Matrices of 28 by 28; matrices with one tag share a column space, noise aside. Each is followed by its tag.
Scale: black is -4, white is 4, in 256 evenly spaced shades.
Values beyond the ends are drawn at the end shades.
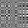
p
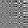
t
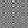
t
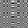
t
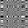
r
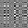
p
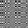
t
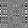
p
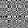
r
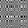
r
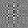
p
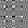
r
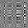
p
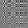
t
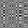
p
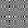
r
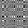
r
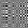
p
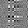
r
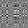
p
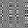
p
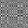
p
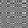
t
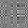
p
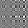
r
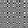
t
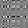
r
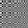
t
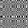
r
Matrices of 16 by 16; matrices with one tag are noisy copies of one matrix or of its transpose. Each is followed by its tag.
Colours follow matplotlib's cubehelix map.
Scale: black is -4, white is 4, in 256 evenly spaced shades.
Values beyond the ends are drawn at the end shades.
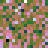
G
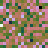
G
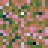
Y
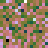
G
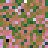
G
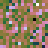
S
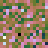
S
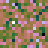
Y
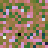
S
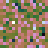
Y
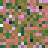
G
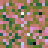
Y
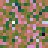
Y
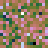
Y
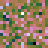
Y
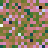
G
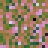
S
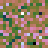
Y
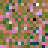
S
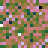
G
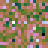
Y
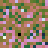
S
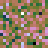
Y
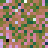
G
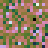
S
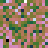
G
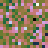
S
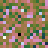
S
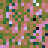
S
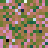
G
